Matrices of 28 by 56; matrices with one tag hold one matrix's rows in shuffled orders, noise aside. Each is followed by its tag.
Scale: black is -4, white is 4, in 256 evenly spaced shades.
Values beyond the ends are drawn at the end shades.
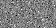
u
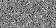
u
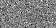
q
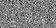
u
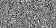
u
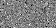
q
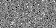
u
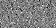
u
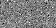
q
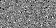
q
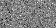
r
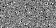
q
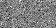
r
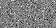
u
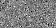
q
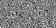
u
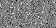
u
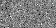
r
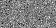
r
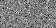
q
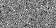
q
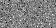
r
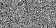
r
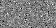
q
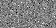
u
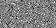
u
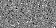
u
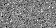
r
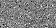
q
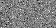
r
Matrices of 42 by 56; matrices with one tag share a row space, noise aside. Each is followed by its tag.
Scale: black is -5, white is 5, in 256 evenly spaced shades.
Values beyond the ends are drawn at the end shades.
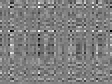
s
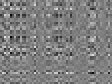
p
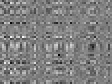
p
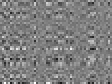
p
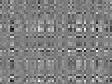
s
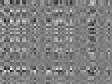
p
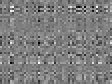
s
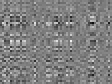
p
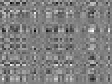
p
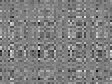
s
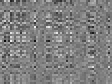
p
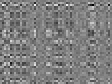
p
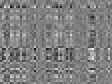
p
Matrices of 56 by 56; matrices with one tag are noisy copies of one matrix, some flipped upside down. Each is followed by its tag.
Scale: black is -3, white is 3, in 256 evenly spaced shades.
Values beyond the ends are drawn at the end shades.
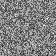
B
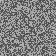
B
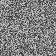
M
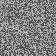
M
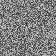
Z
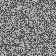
B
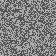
B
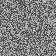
Z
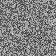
Z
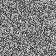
Z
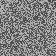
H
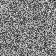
H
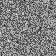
Z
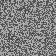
M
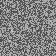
Z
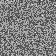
M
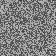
H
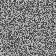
M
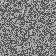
B
